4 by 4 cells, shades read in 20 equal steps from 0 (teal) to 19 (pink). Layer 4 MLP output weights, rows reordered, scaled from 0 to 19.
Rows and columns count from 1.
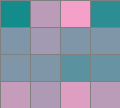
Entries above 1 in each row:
3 4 4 4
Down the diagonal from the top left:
0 12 6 14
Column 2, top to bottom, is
14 12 9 13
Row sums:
35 39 31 59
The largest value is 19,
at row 1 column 3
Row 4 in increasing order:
13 14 15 17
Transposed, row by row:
0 9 9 15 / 14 12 9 13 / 19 9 6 17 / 2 9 7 14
